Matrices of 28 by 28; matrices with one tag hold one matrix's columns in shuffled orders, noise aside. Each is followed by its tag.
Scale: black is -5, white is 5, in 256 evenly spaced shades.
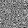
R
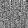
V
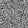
R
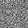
R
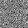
R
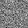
R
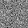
R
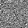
R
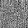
V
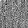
V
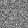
R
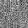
V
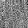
V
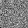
R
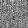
V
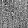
V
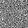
R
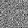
R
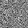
R
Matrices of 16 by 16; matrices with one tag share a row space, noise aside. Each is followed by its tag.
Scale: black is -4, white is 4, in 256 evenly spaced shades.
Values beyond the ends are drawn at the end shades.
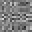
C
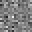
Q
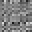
C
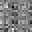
Q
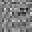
C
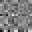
Q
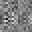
Q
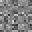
Q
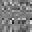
C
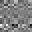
Q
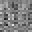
Q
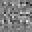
C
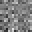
Q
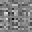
Q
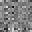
Q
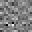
Q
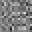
C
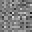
C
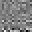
C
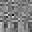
Q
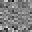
Q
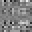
C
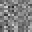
Q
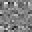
Q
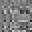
C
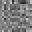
C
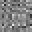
C
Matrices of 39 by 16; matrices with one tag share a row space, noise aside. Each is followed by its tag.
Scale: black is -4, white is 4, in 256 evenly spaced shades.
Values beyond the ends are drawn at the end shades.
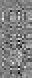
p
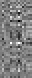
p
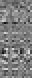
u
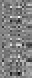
p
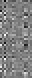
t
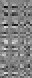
u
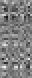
u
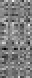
u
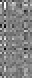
t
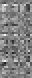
u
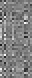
t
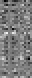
u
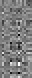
p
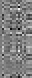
p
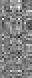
p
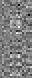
p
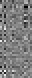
t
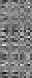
u
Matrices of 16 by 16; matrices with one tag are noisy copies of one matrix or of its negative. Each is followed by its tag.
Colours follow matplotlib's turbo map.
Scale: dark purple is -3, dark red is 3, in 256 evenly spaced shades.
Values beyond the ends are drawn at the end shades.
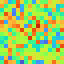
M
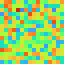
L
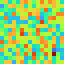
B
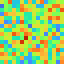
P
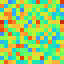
M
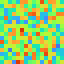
B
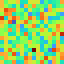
B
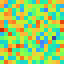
M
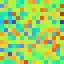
M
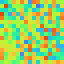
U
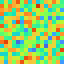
P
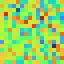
B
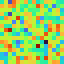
P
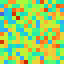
M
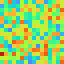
P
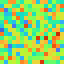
M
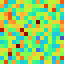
M
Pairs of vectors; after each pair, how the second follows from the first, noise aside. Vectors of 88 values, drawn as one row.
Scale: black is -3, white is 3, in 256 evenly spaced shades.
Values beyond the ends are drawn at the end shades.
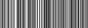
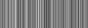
shrunk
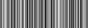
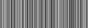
shrunk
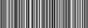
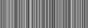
shrunk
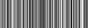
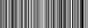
negated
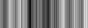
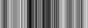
copied
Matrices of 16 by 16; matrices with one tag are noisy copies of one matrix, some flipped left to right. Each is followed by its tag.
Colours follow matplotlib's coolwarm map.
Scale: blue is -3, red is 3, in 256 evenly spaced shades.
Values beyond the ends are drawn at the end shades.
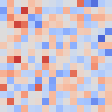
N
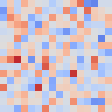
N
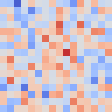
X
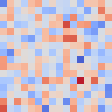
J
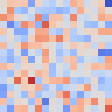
J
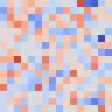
N
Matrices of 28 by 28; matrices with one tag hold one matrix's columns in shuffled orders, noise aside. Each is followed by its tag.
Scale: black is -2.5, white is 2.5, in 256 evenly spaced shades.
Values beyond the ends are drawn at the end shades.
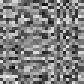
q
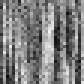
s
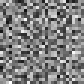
q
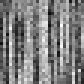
s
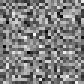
q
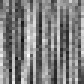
s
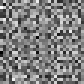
q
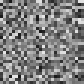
q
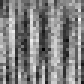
s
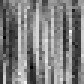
s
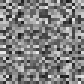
q
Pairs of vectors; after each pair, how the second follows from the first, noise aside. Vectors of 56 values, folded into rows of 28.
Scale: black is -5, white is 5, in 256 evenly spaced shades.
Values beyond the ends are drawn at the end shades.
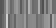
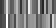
scaled up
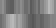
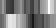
scaled up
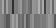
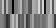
scaled up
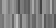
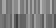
sign-scrambled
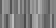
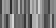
scaled up
